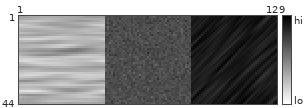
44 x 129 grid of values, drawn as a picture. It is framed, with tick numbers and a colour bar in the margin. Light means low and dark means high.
The table splits into one row of 3 panels. Panel 1,1: low, streaked across. Panel 1,2: high, fine-grained, faint in contrast. Panel 1,3: very high, slanting up to the right, faint in contrast.
